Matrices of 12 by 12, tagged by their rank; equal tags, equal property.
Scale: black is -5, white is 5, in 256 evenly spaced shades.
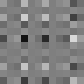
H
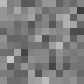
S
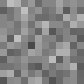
S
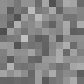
S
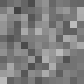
S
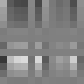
H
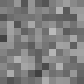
S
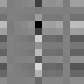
H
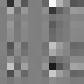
H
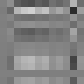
H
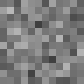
S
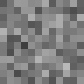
S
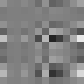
H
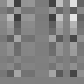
H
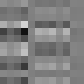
H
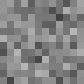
S
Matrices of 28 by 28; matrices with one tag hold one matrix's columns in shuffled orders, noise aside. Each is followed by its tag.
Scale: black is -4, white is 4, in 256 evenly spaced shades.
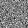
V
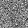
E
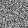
E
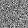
E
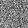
E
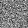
E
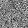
E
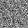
E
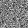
E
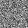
E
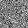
V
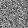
E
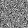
E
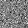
V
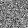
E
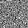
V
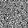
V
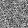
E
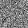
E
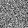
E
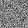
E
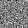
V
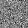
V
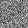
V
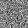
V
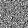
V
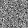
E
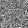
E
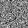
V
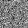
V
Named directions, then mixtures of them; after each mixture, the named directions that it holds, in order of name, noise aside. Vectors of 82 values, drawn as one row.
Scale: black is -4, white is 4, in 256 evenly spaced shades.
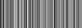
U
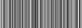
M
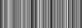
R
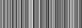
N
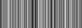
M, R, U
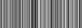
M, R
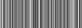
M, N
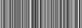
M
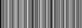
R, U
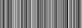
R, U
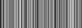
N, U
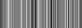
M, R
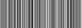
M, N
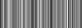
R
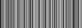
M, N, U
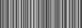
M, N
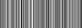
M, N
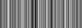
M, R, U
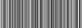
M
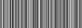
M, N, U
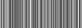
M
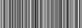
M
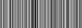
M, R, U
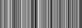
M, R
